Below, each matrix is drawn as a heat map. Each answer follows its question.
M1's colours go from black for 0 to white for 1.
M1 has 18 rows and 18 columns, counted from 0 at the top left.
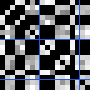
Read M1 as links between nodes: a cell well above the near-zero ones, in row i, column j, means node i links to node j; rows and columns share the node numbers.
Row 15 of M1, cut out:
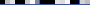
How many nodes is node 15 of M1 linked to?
10
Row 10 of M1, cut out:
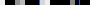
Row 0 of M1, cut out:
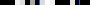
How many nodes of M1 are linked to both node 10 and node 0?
5
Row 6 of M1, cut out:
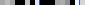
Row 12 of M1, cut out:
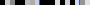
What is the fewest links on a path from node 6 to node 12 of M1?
1
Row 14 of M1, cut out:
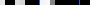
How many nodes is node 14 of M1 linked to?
6
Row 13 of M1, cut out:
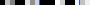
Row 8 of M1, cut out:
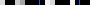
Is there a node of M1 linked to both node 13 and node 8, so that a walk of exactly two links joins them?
no
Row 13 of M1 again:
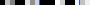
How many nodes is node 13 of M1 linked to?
10
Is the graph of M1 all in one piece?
yes
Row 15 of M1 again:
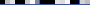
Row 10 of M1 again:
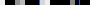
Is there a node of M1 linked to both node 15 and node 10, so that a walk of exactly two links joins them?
no
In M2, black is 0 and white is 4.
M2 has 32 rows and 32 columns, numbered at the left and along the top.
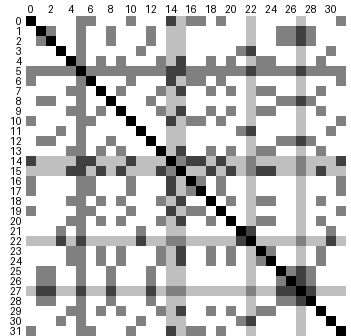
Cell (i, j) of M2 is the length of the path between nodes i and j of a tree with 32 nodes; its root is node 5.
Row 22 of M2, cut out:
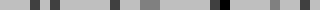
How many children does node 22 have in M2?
4
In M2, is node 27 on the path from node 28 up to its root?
yes
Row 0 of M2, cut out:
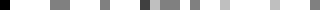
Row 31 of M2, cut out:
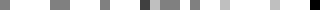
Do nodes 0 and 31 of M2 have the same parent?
yes
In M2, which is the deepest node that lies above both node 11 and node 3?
22
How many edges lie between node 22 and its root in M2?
1
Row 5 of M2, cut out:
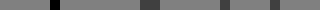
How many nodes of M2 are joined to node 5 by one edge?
4
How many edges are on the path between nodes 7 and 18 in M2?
2
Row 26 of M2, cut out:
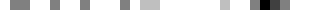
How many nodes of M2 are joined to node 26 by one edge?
1
